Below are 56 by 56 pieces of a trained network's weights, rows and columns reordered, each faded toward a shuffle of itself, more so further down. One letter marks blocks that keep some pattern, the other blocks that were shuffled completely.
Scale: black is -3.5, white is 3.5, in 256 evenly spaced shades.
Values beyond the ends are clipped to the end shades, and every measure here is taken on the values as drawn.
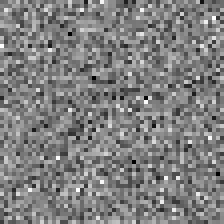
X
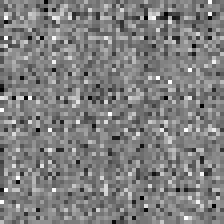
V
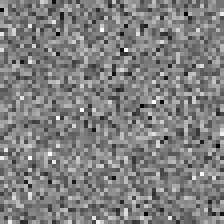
X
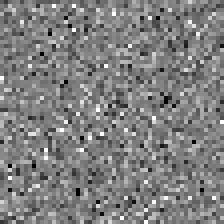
X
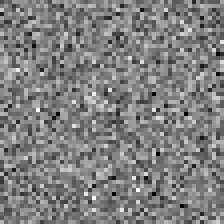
X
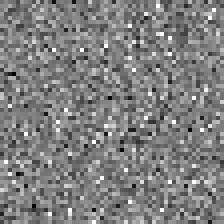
X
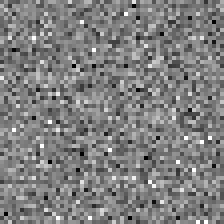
X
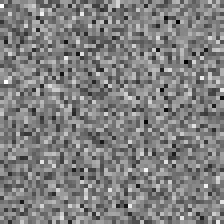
X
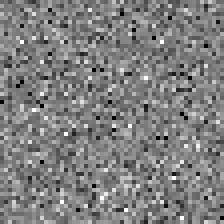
X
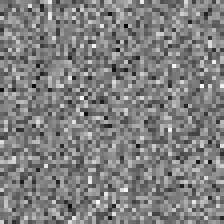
X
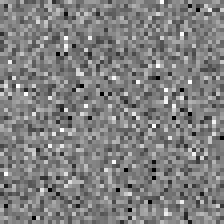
X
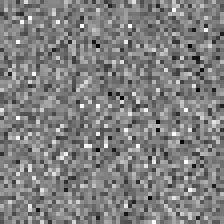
X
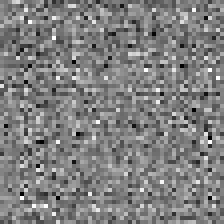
V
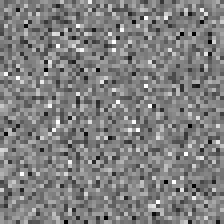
X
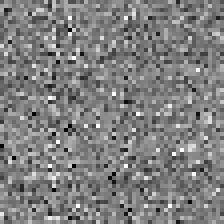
V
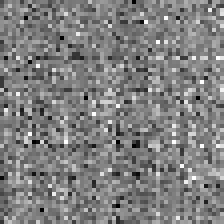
V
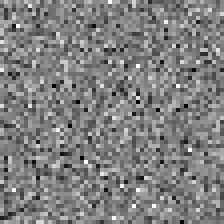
X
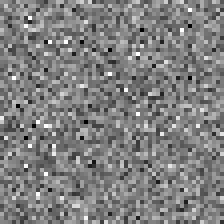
X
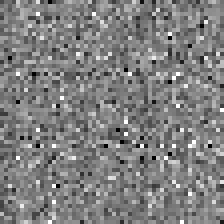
V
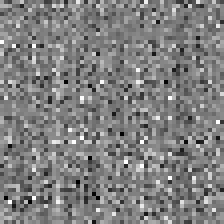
V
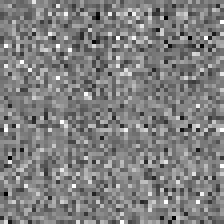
V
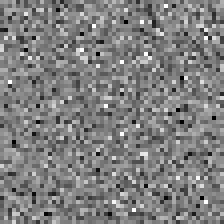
X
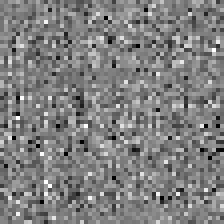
V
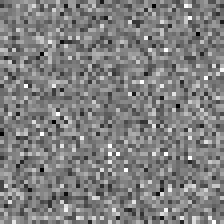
X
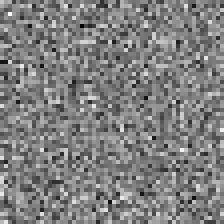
V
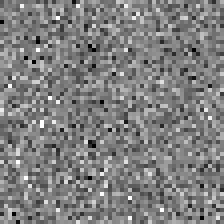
X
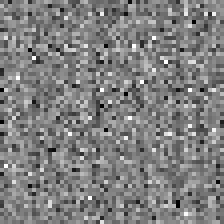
V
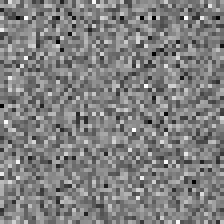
V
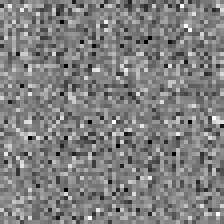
V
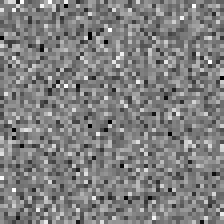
X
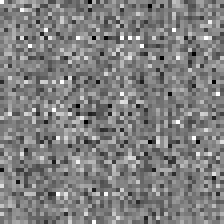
V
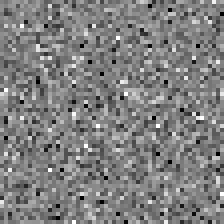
X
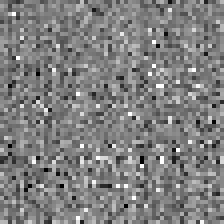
V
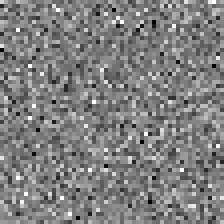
X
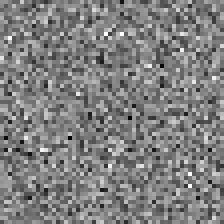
V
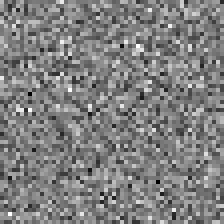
V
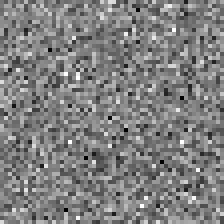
X
